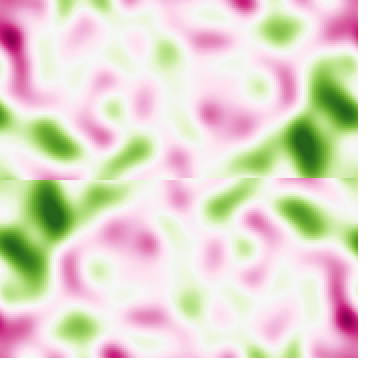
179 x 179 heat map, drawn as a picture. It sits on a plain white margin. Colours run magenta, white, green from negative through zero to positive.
Slope: none. Lone odd cells: none. Symmetry: a half turn. Stripes: none.
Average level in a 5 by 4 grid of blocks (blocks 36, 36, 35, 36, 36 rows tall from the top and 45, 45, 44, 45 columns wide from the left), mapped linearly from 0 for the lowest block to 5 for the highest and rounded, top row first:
0 2 1 1 / 2 1 1 5 / 4 3 3 4 / 5 1 1 2 / 1 1 2 0
